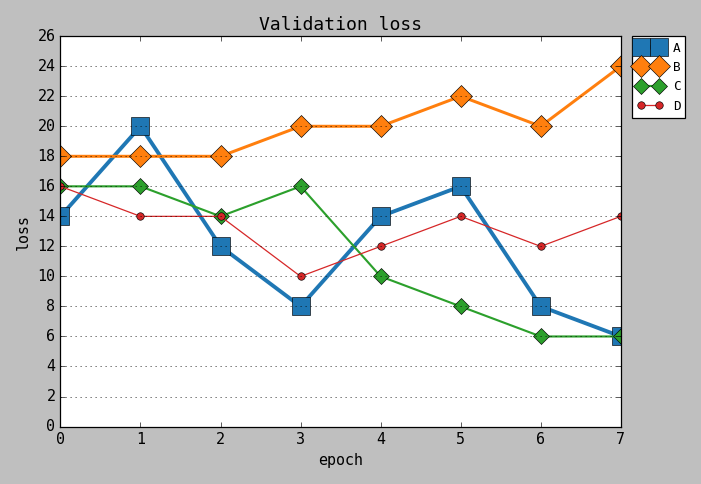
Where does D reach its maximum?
0
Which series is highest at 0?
B
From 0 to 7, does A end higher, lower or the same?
lower
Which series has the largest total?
B
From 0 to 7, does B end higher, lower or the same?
higher
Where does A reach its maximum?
1
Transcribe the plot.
Title: Validation loss
x-axis: epoch, ticks 0 1 2 3 4 5 6 7
y-axis: loss, ticks 0 2 4 6 8 10 12 14 16 18 20 22 24 26
Legend: A, B, C, D
Values:
A: 14 20 12 8 14 16 8 6
B: 18 18 18 20 20 22 20 24
C: 16 16 14 16 10 8 6 6
D: 16 14 14 10 12 14 12 14
